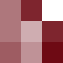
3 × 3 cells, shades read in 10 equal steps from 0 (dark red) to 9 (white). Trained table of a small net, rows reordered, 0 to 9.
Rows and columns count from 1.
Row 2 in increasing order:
1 4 6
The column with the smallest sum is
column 3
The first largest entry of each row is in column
3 2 2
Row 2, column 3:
1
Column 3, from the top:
9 1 0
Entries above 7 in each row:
1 0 0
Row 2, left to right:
4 6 1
